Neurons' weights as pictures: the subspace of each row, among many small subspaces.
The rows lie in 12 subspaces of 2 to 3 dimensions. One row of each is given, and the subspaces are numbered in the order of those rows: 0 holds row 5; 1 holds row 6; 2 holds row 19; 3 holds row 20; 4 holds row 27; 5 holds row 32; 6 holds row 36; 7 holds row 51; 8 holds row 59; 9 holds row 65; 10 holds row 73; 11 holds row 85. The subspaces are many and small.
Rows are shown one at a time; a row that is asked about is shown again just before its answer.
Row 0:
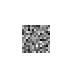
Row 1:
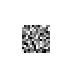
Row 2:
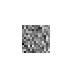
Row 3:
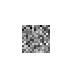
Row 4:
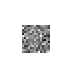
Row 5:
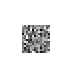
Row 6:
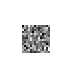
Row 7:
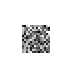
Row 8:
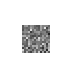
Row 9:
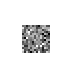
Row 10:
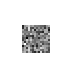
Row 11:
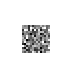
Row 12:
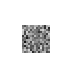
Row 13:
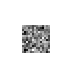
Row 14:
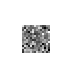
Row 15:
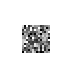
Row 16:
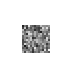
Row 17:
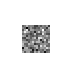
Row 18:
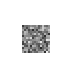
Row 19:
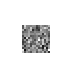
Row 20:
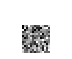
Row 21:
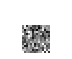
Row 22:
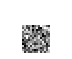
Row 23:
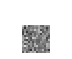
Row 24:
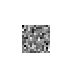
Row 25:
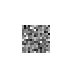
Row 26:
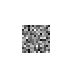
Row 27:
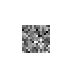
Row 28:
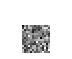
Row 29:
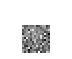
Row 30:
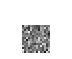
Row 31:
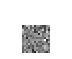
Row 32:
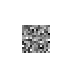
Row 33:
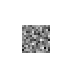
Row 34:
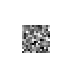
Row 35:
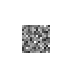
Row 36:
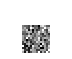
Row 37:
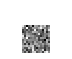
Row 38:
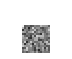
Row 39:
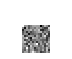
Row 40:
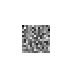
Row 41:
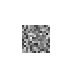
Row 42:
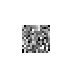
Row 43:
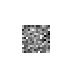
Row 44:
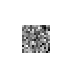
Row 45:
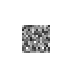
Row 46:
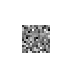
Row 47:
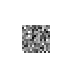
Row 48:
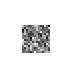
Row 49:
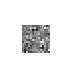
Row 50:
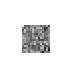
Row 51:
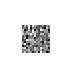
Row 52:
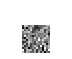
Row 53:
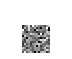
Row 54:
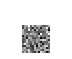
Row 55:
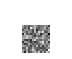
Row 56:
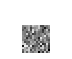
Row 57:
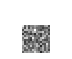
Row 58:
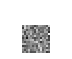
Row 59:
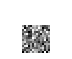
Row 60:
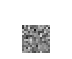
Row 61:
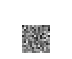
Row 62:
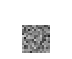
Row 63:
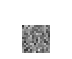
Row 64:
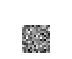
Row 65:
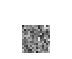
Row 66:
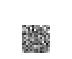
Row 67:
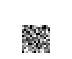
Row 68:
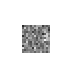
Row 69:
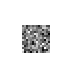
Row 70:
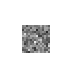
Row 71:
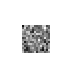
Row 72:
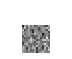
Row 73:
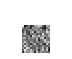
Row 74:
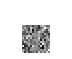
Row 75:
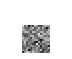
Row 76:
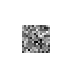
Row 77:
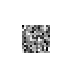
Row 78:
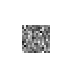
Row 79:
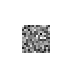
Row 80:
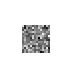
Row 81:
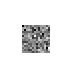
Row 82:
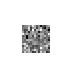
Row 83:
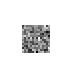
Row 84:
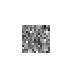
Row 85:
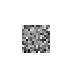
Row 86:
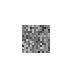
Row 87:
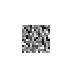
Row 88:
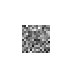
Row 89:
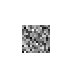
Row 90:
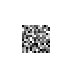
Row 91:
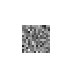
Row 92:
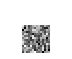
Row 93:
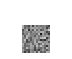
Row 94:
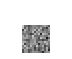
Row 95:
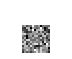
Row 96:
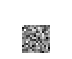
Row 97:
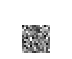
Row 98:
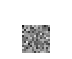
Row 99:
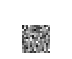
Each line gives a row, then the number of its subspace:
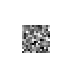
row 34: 4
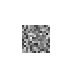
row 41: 8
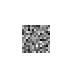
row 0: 3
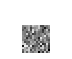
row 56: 6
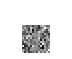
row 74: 6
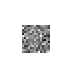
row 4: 11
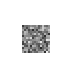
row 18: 5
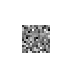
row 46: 8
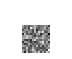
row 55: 5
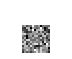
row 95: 0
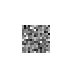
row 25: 5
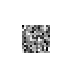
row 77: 10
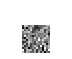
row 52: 2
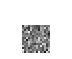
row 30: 2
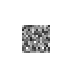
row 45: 4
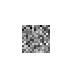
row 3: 0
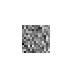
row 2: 7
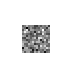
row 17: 2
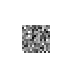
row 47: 8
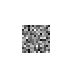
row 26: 3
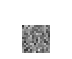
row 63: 10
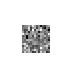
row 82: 0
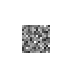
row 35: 4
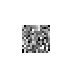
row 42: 2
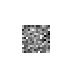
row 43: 11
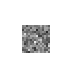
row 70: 4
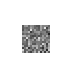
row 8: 2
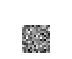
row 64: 11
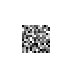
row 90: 8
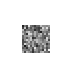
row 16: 7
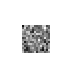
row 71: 10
